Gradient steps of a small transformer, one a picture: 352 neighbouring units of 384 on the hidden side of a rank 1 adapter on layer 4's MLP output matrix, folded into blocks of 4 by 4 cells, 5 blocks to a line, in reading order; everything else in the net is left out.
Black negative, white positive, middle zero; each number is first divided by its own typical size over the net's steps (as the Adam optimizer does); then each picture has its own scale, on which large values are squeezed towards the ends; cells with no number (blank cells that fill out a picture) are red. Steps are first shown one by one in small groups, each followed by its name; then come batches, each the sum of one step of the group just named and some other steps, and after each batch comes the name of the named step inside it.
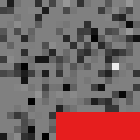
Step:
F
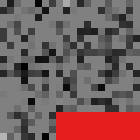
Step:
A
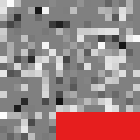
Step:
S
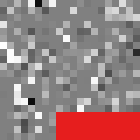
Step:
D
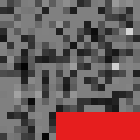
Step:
F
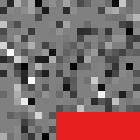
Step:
A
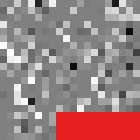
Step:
D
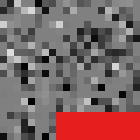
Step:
F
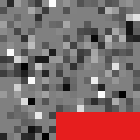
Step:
F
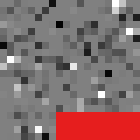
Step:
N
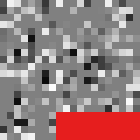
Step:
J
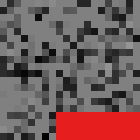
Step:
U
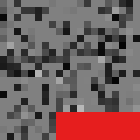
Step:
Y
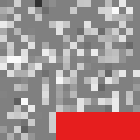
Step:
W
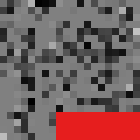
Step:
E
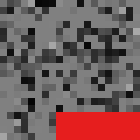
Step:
E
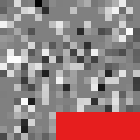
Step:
W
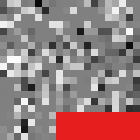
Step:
W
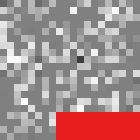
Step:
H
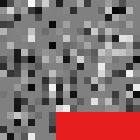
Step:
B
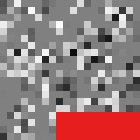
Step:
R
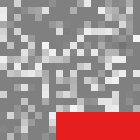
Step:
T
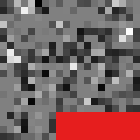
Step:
B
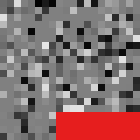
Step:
T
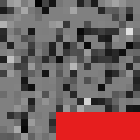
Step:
B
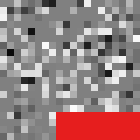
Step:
T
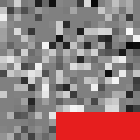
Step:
T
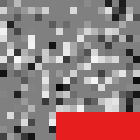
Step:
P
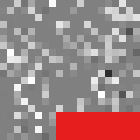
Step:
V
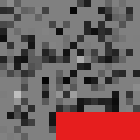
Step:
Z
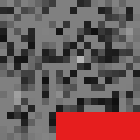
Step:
Z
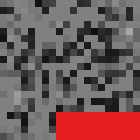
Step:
Z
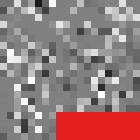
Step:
V
